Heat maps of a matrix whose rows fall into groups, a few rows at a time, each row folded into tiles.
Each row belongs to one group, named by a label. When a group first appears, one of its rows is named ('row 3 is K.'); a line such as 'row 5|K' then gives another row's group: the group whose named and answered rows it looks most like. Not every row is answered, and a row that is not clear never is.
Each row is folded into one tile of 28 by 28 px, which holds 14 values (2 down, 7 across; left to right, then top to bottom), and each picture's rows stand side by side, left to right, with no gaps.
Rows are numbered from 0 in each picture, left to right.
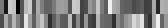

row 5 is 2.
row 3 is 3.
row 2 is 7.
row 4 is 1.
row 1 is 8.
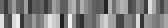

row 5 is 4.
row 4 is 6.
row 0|2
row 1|1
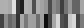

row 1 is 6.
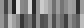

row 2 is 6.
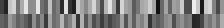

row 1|7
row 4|4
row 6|3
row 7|4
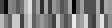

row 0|2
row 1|8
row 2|2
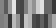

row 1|6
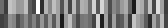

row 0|4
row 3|7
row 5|7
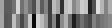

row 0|8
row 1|8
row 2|4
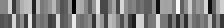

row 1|8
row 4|6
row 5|2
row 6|7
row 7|7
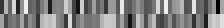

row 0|3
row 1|1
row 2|6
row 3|1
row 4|6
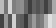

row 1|1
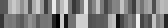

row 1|3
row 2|1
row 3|6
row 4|6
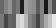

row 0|1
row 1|1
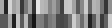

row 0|4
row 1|4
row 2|4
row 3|6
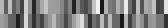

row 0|6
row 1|4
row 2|1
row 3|2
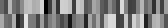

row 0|6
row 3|1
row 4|6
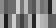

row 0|8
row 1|8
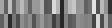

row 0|7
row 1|3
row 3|7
